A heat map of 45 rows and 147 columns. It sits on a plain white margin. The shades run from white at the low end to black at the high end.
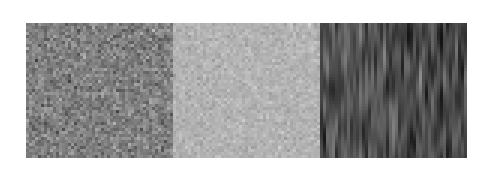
It is made of 1 by 3 panels. Panel 1,1: middling, fine-grained. Panel 1,2: low, fine-grained, faint in contrast. Panel 1,3: high, streaked downward.
